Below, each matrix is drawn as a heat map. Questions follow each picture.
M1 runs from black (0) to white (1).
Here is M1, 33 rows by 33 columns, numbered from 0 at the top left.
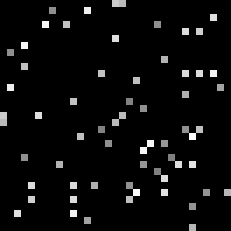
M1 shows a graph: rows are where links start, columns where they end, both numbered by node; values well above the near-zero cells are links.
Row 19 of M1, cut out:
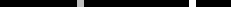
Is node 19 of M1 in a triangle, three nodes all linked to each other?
no
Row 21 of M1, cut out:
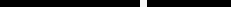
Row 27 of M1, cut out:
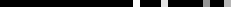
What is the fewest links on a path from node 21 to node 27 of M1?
3
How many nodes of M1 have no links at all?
0
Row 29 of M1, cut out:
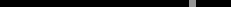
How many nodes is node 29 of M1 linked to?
1
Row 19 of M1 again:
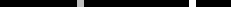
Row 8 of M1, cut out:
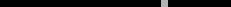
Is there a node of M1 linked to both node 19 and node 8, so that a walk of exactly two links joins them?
no
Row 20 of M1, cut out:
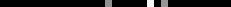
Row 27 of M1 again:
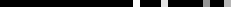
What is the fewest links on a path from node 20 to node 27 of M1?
2
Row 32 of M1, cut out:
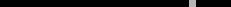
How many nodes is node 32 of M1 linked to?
1
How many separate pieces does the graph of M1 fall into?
5
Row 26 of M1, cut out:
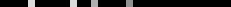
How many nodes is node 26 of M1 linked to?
4
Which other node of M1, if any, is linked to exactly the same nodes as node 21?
node 15
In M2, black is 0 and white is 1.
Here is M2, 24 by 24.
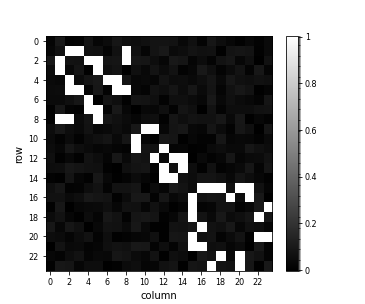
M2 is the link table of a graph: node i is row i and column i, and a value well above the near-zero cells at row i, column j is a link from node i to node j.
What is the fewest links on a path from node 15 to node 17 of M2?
1
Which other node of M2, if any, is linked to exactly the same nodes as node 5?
none
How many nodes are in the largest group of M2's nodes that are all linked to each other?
3
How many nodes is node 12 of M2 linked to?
3
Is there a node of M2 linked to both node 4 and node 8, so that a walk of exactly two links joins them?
yes
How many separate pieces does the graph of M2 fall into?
4
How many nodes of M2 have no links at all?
1
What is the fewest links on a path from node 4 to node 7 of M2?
1
